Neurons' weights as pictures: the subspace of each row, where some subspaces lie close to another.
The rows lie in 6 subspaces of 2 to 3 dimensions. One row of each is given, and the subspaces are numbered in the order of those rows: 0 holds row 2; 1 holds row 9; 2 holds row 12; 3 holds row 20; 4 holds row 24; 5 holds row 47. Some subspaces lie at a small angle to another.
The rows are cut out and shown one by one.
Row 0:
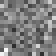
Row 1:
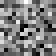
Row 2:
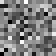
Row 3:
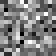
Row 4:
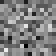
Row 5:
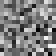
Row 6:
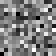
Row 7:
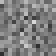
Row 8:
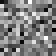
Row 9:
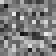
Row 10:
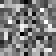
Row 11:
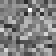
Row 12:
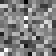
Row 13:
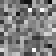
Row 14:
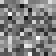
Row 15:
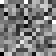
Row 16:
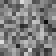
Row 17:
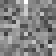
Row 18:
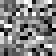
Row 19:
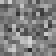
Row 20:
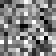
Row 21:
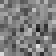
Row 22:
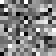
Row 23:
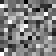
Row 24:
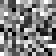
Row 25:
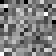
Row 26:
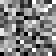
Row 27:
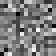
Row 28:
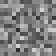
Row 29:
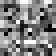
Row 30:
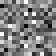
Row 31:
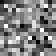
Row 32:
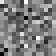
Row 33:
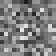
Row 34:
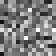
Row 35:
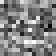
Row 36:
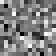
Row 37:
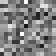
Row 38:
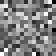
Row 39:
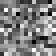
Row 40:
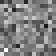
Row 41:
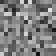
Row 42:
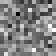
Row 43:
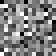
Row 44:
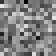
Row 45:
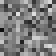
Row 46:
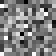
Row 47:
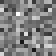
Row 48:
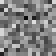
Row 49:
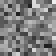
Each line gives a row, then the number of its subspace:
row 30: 2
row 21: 4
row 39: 2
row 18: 2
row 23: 0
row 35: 1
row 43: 3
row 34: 4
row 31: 3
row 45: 5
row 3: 1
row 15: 3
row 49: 5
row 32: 2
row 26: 5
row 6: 5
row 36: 1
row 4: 2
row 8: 1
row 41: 0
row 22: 0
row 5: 4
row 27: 5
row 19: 1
